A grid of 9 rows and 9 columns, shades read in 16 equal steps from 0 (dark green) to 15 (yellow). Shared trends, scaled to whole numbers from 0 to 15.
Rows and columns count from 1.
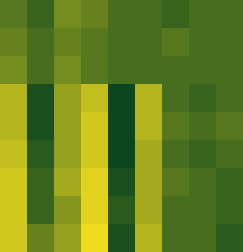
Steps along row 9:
down up up down up down same down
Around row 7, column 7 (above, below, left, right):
4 4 10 4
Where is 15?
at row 9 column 4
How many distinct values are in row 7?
7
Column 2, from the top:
3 4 4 1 1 2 3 3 6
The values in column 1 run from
5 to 13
